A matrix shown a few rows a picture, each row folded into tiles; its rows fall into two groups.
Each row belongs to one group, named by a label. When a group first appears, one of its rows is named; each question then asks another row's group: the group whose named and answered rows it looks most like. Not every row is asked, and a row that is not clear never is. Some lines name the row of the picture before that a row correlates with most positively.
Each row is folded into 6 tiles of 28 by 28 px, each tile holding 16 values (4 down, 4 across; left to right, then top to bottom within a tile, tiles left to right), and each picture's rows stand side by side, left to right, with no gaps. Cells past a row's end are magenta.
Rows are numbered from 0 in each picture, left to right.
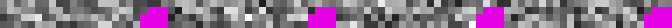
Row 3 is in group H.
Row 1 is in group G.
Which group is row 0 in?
H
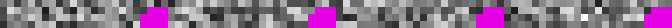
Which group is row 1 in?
H
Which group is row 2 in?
H
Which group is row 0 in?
H
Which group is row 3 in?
G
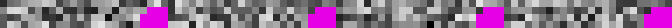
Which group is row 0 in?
H
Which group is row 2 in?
G
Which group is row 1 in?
H
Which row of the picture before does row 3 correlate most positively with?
2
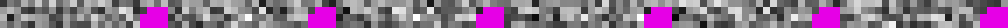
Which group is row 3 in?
G
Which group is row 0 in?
H
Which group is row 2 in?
G
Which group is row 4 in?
G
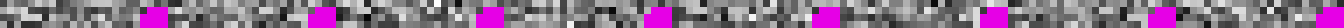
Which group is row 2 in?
G
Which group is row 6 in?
G
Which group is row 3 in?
H
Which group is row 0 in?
H
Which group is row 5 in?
G
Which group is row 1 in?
G
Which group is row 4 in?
G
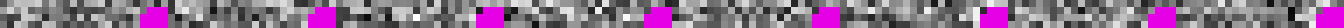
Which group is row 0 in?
H
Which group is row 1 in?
H
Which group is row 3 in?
G
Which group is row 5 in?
G
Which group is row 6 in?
H
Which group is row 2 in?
G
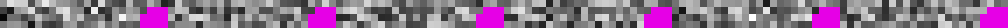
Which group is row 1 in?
H
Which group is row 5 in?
H
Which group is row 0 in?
G
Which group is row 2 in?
H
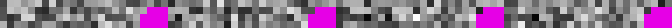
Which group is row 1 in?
H
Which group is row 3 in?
G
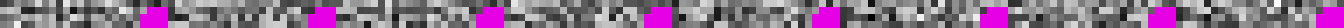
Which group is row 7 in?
G
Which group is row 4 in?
H
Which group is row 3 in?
H
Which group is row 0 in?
H
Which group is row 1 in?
H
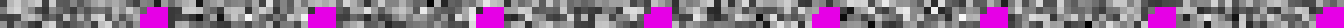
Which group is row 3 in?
H
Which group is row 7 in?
H
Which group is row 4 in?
H
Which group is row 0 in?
H
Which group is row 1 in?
G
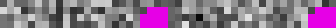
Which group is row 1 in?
G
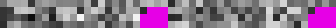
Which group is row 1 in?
H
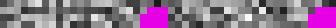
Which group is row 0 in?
H
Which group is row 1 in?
G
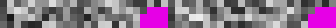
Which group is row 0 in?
H
